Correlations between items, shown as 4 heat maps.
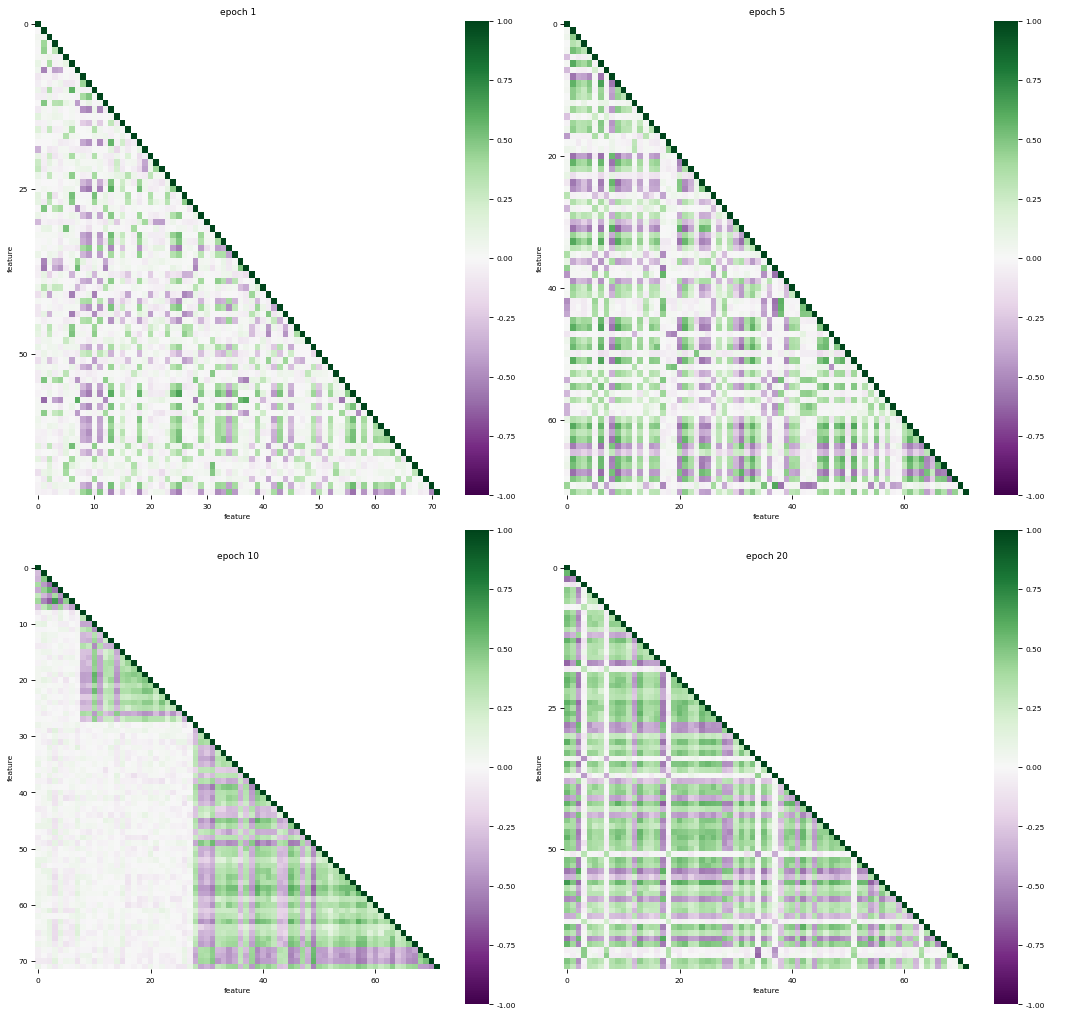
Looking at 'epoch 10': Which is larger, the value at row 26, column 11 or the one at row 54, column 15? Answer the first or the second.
the first
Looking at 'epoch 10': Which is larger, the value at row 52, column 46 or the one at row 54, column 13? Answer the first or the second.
the first
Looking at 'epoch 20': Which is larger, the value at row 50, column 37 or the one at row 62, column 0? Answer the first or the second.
the first
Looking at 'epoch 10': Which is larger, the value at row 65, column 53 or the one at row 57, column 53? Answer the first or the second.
the second
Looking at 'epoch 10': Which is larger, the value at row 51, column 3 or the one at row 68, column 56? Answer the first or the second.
the first
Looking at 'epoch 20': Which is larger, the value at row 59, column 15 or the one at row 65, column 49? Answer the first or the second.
the second
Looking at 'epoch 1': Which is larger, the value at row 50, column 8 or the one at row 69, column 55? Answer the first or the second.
the first
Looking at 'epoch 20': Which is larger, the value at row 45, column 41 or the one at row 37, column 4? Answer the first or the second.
the second
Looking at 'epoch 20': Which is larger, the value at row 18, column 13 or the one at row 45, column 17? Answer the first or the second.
the first
